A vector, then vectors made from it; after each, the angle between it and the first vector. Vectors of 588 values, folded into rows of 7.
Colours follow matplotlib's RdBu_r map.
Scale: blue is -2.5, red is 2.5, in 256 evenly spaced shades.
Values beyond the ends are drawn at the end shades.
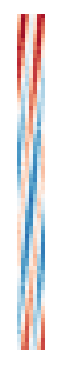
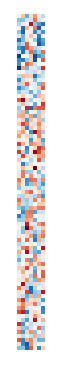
partly opposed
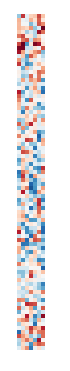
partly aligned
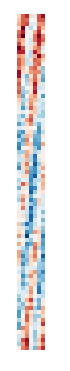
nearly parallel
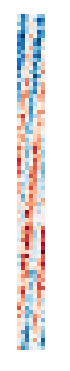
nearly opposite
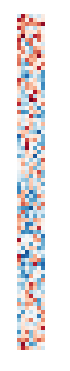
partly aligned
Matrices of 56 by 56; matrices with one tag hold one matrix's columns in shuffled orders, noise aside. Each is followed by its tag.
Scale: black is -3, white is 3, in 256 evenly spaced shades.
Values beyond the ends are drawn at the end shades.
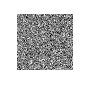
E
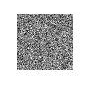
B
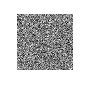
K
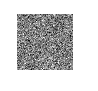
E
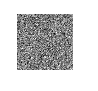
B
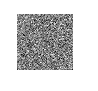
K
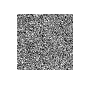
E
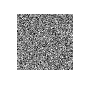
B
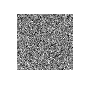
E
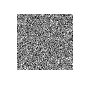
E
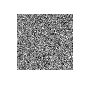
B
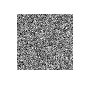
B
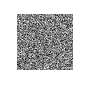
K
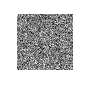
E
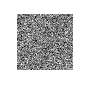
E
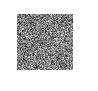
B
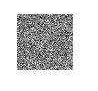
E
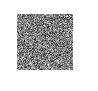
E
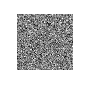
K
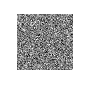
K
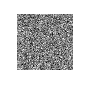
B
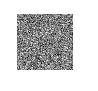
B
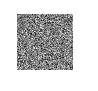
B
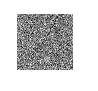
E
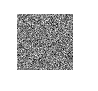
K
